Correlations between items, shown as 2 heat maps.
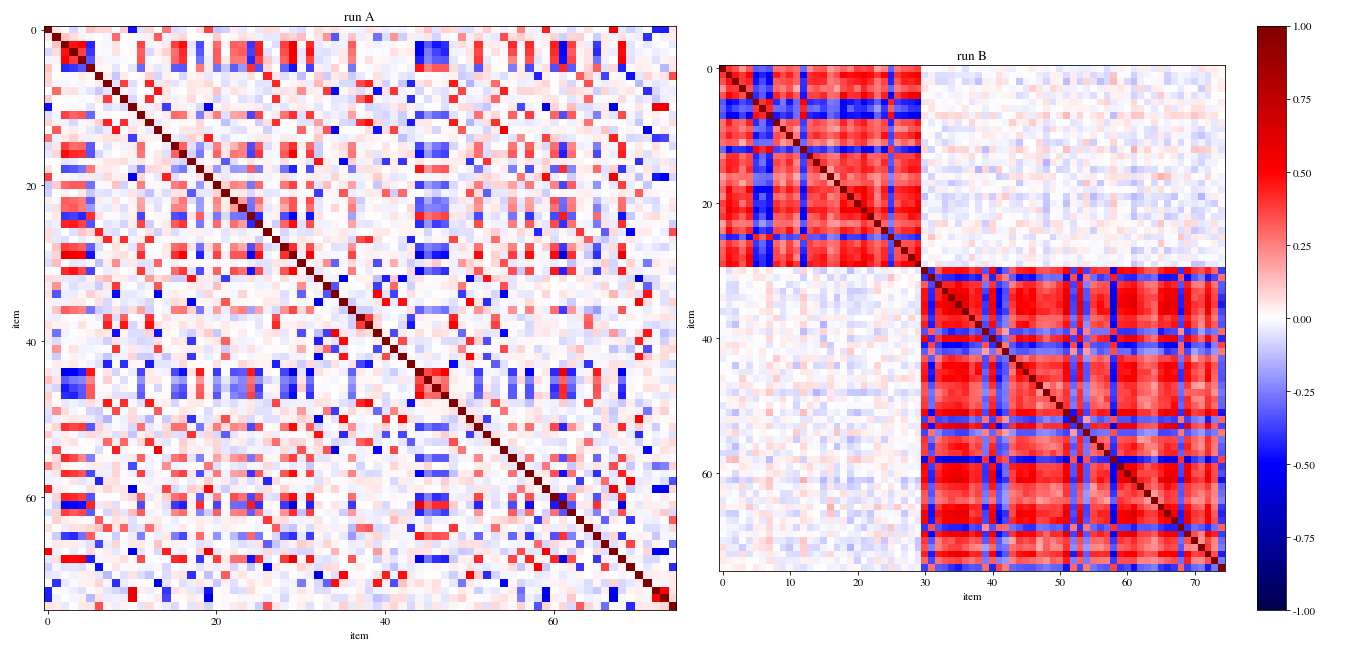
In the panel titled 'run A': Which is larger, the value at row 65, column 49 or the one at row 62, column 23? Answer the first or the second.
the second
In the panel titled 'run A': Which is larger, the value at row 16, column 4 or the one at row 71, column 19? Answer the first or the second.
the first
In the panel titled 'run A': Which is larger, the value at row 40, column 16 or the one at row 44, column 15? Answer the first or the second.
the first
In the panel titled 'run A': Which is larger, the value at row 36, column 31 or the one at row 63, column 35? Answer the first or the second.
the first
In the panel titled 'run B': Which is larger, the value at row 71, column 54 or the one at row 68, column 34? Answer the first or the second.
the first
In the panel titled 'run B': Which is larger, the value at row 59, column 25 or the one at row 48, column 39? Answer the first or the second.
the first
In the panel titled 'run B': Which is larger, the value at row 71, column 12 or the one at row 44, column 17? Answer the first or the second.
the first
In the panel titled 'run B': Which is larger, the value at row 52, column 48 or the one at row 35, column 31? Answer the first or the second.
the first
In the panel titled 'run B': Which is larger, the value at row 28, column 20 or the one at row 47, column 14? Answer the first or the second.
the first
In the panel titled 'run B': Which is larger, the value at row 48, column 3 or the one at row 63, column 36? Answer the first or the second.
the second
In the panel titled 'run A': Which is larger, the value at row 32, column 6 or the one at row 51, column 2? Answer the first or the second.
the second
